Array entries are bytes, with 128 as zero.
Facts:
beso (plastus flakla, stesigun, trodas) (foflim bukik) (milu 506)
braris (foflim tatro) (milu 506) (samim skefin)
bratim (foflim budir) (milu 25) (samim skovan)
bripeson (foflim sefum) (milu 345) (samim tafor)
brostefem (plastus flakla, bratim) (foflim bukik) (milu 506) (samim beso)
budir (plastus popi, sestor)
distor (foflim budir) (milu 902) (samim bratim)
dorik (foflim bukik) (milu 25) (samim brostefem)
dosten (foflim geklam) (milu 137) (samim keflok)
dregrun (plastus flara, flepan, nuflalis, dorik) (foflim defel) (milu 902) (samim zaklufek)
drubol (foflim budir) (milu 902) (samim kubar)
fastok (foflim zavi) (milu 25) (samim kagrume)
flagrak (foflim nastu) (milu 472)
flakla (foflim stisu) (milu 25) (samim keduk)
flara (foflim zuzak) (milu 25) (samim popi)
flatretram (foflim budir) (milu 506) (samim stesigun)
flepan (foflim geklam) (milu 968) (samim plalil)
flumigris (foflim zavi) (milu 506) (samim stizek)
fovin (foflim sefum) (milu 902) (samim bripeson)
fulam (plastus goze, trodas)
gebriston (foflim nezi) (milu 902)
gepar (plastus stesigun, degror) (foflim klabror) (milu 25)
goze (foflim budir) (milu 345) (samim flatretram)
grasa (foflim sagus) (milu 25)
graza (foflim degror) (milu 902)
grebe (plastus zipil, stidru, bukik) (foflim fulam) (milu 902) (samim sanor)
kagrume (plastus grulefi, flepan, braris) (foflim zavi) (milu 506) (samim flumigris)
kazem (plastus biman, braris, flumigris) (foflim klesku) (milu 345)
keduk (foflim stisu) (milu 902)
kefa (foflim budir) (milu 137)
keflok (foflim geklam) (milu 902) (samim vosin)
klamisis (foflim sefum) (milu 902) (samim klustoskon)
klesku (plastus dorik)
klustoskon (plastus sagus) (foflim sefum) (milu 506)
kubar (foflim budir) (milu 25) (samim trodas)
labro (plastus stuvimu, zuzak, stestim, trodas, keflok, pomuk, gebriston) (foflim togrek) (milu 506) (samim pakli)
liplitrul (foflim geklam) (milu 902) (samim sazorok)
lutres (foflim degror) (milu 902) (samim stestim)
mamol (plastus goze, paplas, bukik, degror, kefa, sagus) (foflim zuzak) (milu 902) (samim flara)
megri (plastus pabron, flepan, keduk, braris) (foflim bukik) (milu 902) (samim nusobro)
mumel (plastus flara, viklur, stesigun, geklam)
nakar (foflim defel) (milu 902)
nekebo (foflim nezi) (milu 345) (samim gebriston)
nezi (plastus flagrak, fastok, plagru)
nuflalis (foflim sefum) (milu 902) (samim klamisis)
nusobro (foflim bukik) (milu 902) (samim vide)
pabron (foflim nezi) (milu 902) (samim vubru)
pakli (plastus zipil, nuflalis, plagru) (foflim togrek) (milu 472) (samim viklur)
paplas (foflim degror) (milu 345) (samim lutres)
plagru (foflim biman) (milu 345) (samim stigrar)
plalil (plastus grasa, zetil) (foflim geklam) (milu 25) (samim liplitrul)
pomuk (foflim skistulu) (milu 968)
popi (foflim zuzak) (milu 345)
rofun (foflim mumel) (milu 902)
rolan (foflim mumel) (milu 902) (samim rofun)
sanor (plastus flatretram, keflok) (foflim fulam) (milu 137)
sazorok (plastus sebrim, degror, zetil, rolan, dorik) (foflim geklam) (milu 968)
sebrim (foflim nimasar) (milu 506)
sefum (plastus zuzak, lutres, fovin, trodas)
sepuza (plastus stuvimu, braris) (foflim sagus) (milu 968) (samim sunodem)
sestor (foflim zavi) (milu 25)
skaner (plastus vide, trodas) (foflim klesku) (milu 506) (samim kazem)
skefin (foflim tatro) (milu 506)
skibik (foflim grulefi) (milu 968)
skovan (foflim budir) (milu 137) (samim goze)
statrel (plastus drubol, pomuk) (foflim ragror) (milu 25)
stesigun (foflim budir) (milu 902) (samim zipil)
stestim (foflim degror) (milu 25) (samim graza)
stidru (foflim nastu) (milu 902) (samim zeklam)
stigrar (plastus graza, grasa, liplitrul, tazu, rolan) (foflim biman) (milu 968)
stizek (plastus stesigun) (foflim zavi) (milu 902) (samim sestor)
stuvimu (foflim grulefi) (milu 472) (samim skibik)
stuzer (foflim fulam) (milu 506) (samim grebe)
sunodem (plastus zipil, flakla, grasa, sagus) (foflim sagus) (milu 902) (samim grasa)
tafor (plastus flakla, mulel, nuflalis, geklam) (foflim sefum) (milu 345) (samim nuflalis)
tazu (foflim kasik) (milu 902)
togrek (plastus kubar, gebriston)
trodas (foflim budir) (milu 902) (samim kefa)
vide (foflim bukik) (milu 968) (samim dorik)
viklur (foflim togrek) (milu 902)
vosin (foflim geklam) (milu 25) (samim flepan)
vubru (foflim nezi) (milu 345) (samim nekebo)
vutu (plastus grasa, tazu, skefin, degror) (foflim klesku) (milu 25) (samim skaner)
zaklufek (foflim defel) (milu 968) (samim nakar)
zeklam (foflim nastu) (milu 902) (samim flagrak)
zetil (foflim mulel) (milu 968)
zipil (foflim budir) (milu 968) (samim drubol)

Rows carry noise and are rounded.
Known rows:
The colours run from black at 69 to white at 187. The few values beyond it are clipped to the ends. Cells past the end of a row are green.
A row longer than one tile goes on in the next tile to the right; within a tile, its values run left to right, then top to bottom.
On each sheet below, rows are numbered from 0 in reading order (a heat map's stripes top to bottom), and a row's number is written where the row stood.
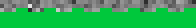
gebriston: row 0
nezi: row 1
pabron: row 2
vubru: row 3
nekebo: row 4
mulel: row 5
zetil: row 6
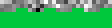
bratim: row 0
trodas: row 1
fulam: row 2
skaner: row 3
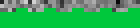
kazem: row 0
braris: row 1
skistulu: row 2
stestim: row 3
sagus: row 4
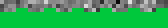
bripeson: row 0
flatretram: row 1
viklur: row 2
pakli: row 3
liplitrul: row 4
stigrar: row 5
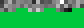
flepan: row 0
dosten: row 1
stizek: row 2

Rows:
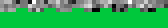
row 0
fastok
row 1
kagrume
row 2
flakla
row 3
beso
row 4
kefa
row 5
gepar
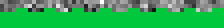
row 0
nuflalis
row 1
mumel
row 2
sunodem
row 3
kubar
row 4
grasa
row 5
brostefem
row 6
vutu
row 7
stuvimu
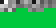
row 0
sepuza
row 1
vosin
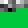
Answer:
stesigun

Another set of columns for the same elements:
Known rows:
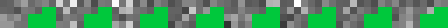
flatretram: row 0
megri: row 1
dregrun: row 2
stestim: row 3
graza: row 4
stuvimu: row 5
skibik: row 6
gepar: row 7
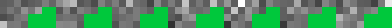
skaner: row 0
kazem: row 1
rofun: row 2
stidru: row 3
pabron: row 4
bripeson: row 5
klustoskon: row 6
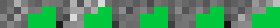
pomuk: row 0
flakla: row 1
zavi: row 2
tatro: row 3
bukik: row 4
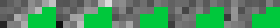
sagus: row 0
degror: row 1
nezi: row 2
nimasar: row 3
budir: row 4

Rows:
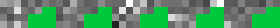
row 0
tafor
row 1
distor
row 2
braris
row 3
liplitrul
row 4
sanor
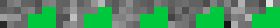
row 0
sestor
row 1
bratim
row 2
skovan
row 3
togrek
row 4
rolan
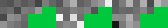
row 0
statrel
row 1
zipil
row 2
dorik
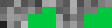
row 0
zetil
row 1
stizek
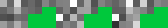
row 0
pakli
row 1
flepan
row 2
nuflalis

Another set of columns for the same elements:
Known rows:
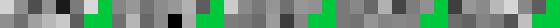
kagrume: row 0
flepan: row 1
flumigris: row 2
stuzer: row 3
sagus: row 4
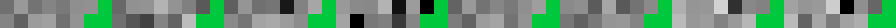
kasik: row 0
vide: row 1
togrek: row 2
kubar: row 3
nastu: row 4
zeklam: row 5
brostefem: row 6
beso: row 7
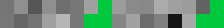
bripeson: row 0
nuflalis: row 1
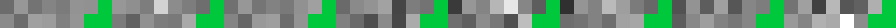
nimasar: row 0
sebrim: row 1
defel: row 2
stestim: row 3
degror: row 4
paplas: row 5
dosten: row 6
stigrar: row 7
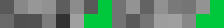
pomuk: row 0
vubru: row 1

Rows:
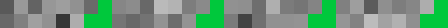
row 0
geklam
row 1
flara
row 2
nusobro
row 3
klesku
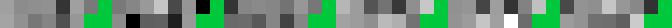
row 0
klamisis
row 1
trodas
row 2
stuvimu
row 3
kazem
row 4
dregrun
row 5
goze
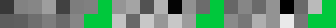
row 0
fovin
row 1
sazorok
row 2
labro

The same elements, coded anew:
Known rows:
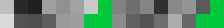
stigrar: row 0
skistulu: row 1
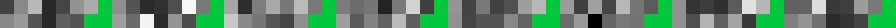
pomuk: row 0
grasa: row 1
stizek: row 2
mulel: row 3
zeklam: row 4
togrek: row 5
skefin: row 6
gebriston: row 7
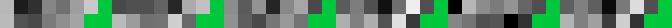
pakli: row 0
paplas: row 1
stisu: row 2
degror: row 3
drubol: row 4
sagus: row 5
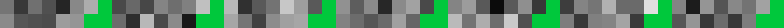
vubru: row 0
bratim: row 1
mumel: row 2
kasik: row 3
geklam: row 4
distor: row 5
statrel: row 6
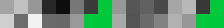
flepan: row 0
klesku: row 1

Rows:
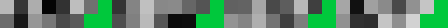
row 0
flumigris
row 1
flatretram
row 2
sestor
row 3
megri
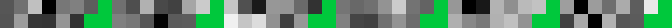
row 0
zuzak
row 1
vide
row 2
plalil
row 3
budir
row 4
vutu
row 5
labro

